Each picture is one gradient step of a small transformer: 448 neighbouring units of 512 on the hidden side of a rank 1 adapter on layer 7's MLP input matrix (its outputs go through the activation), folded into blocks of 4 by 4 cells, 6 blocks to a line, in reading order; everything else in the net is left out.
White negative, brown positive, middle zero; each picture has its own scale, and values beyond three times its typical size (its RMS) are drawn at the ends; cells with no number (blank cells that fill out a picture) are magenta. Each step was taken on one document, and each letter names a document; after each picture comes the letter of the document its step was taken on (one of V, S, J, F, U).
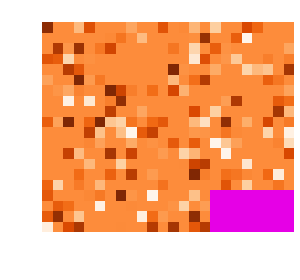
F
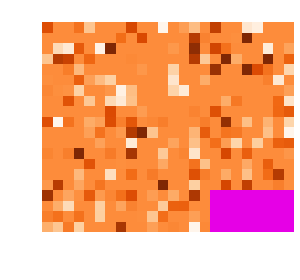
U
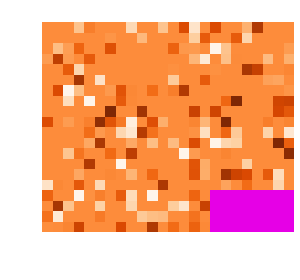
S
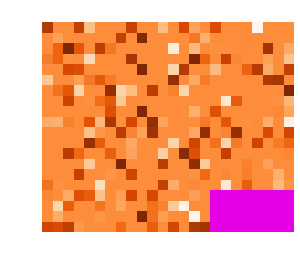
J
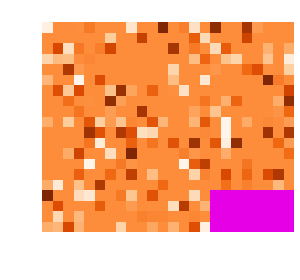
F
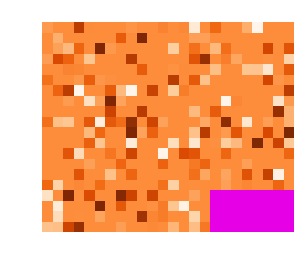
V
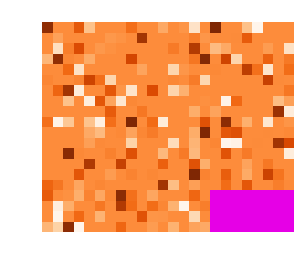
U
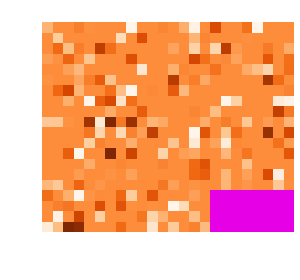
J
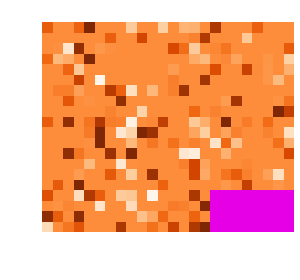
S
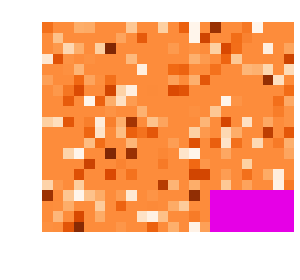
J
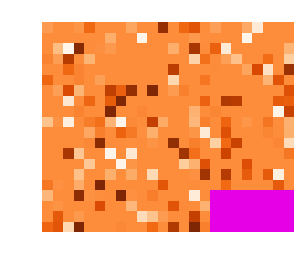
F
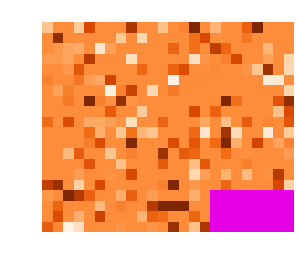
V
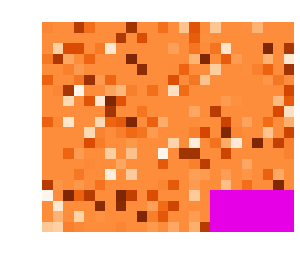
V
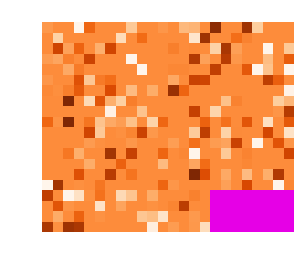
J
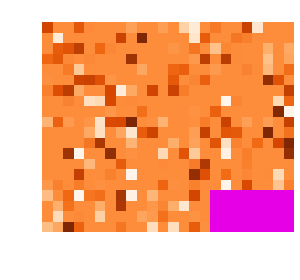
J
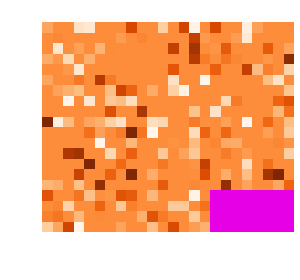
U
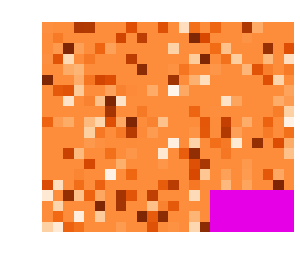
V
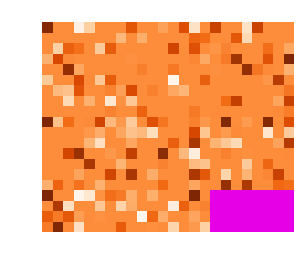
U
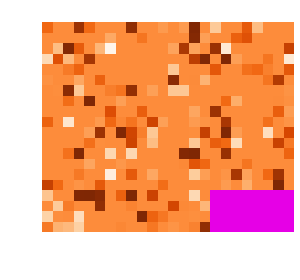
S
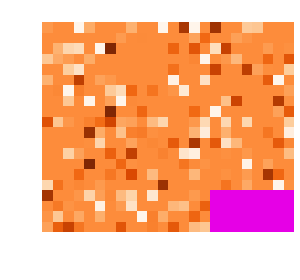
U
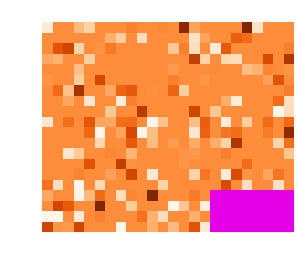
S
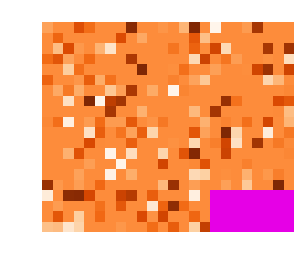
V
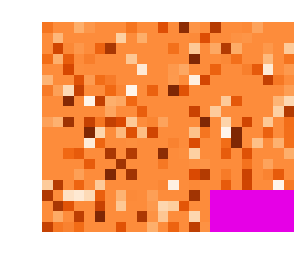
J
